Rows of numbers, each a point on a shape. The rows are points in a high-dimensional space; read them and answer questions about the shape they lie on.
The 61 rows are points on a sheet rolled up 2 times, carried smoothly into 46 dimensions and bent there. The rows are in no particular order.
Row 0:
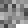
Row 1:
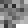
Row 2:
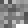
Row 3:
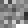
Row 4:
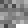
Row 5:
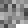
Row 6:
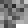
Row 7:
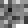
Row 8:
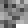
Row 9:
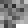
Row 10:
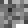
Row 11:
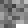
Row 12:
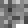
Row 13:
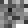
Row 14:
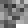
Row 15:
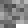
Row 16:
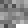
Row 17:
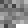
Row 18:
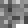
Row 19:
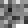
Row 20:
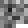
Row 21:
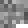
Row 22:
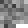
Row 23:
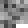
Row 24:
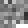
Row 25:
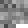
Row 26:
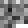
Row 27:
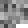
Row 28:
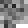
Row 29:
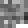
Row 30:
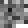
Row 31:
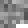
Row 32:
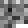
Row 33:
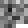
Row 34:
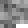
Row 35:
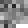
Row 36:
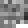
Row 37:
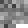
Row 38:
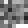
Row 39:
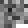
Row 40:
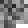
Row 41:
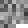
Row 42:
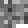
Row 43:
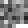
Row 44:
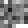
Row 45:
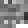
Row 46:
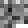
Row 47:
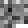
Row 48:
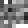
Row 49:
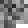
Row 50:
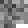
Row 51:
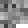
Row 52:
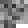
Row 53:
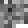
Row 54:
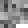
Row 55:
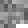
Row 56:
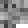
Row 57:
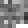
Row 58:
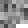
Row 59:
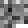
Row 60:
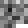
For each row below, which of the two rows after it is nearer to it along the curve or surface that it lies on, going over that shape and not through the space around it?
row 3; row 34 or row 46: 34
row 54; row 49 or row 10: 49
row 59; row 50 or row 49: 49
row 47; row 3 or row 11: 3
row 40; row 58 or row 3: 58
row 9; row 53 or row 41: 41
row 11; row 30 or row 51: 51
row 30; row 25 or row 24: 24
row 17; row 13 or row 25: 25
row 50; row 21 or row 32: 21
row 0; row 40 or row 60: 40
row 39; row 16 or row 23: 23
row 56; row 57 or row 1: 1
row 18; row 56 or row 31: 31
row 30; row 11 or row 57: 57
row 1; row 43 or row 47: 47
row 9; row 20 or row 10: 20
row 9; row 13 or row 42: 13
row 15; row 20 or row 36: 36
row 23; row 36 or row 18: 36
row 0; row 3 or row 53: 3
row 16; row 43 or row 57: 57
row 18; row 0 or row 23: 0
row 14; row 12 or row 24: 24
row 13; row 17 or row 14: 14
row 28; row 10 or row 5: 5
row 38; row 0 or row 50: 0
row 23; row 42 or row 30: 30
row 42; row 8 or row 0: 0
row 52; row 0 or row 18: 0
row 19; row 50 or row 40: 40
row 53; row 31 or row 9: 31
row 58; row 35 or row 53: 35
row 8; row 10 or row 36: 36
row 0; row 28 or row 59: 28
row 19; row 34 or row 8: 8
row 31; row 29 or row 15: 15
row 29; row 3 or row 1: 3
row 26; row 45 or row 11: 45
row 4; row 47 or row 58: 58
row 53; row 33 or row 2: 2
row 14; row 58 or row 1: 1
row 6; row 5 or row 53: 5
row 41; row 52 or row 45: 45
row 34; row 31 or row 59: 31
